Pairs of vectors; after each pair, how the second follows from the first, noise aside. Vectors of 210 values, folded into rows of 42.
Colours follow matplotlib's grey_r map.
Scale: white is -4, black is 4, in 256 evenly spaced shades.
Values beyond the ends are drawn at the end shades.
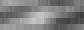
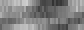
wrapped around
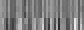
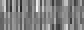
wrapped around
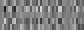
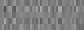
shrunk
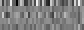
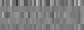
shrunk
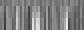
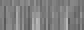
shrunk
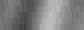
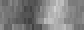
wrapped around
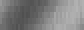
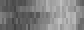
wrapped around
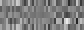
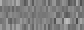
shrunk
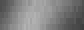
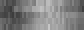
wrapped around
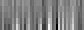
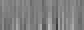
shrunk
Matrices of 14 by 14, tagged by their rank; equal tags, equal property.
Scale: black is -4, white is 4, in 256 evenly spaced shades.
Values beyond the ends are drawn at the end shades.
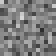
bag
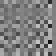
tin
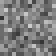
bag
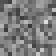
bag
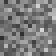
bag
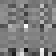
tin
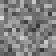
bag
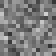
bag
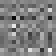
tin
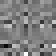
tin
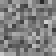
bag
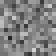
bag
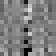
tin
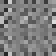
tin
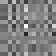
tin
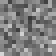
bag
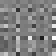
tin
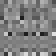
tin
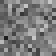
bag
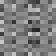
tin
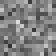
bag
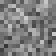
bag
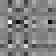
tin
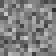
bag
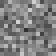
bag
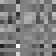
tin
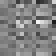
tin
